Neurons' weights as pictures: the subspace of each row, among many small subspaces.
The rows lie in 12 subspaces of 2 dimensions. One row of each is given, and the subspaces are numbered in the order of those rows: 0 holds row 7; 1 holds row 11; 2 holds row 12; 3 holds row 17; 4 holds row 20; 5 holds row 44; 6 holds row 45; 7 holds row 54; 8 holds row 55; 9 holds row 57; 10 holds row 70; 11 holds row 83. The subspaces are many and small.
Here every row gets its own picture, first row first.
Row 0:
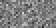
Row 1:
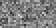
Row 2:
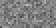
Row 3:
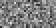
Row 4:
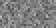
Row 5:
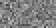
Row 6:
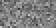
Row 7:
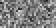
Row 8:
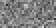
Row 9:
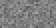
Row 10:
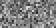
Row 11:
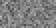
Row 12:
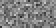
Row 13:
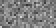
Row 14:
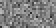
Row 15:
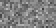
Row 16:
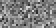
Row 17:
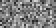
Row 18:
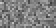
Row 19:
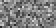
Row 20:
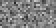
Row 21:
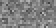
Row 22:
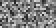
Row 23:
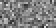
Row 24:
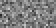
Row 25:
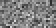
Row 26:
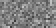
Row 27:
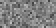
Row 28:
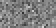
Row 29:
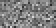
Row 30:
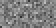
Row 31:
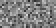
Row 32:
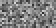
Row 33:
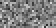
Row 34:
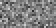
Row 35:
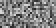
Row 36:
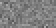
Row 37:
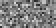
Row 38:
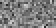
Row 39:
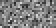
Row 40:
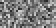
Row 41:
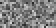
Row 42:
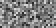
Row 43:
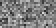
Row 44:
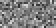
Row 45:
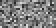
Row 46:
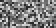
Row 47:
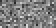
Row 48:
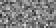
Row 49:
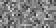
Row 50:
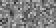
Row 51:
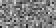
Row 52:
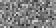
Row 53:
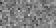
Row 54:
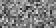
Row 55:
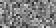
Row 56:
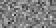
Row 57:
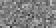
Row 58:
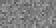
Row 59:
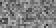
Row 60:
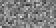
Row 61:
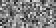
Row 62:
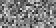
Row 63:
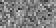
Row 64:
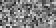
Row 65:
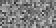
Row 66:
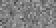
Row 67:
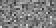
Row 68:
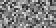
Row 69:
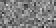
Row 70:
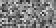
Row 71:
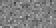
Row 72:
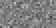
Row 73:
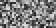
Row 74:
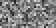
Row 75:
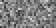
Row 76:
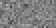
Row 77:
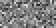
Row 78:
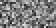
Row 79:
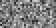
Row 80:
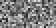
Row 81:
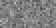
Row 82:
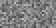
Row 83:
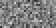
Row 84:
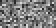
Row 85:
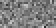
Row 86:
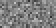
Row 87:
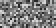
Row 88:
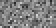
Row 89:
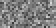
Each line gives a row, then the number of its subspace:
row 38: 5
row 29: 0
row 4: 1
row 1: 5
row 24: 8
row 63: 0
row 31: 11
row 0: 7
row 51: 6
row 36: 4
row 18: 9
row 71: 1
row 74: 4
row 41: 8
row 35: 8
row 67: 6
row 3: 11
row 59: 5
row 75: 0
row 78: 8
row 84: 6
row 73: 8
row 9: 7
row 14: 8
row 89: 9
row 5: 4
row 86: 11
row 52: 3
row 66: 3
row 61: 3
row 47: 6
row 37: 4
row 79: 3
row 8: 10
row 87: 4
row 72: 1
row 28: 7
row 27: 8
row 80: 11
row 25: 9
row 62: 7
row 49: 1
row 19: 0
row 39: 1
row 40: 0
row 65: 10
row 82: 10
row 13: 2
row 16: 7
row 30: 2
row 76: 4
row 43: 5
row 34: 11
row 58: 10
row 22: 4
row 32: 10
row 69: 10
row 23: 5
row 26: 9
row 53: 9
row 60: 2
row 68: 6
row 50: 3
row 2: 2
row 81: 3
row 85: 5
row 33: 11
